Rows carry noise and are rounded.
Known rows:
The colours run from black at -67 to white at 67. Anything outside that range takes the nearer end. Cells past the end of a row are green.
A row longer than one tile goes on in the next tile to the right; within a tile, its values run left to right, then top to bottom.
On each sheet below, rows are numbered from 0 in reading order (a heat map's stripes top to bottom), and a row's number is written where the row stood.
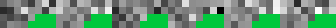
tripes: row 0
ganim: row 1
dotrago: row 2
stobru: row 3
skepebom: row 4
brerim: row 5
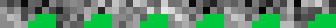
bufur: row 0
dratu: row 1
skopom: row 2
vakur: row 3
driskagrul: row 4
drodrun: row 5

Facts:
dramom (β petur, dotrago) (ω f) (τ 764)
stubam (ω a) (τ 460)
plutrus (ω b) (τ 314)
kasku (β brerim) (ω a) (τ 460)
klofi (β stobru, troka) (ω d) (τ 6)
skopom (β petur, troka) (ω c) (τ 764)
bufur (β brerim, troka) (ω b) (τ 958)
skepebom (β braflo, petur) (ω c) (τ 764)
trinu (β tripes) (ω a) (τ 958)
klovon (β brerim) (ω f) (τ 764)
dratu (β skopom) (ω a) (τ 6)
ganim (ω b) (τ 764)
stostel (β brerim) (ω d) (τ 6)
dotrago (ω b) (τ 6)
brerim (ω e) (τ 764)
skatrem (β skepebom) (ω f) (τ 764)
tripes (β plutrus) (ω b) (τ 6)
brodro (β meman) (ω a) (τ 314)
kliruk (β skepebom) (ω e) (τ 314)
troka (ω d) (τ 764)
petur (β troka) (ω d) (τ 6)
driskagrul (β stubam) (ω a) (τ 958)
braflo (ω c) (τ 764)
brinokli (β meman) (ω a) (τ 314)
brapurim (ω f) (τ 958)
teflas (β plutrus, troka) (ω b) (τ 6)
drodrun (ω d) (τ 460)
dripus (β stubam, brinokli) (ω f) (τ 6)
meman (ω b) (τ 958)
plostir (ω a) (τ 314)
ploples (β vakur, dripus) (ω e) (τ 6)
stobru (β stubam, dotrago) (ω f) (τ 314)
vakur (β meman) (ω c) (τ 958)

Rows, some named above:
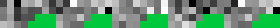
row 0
drodrun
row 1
kliruk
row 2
skatrem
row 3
trinu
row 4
kliruk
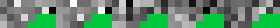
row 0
plostir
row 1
brodro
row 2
stubam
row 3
brapurim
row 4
stostel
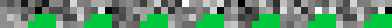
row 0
brapurim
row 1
plutrus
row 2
teflas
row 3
kliruk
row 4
kasku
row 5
klovon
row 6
plutrus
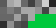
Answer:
ploples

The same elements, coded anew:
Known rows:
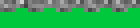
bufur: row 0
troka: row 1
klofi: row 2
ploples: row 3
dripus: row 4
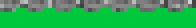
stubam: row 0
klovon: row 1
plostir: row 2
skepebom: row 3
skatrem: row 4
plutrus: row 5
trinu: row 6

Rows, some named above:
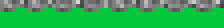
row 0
teflas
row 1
dotrago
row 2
brapurim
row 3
klovon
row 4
tripes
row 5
stostel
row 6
drodrun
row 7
bufur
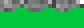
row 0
dotrago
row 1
plutrus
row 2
kasku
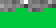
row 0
kasku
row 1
kliruk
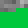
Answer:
brerim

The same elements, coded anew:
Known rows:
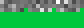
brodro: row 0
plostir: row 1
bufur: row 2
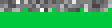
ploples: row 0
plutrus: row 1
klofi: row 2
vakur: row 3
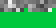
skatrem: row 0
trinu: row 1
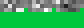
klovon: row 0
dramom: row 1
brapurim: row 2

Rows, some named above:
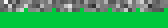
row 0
brerim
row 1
kasku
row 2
kliruk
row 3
kasku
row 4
dotrago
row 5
driskagrul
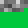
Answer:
stostel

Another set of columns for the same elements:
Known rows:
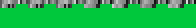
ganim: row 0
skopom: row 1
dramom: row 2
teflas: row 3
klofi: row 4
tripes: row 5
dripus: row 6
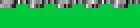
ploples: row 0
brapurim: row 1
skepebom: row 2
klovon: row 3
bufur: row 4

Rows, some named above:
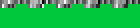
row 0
brerim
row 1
kasku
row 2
brerim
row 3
bufur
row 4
driskagrul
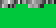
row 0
klovon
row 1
dotrago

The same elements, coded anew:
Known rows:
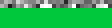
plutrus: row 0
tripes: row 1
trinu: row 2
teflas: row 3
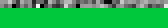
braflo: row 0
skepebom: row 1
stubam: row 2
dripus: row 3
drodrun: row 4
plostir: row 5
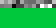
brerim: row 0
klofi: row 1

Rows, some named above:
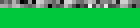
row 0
dripus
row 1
kasku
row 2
kasku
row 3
dotrago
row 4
kasku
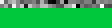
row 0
stostel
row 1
dripus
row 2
driskagrul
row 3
bufur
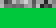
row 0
kliruk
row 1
klovon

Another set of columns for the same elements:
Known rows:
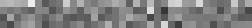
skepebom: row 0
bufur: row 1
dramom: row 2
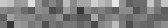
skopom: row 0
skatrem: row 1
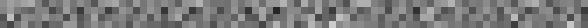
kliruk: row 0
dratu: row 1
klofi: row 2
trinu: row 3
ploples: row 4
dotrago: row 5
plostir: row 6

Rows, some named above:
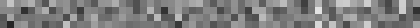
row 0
plutrus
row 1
stostel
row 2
kliruk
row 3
kasku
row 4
klovon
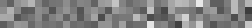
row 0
dotrago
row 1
driskagrul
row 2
brerim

